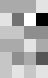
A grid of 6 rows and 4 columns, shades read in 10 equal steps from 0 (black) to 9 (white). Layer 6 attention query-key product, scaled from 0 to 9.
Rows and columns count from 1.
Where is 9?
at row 2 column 3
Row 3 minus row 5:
0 2 -1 2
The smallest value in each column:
6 4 5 0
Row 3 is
7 7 5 5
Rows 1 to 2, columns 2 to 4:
6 6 8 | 4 9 0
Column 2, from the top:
6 4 7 6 5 8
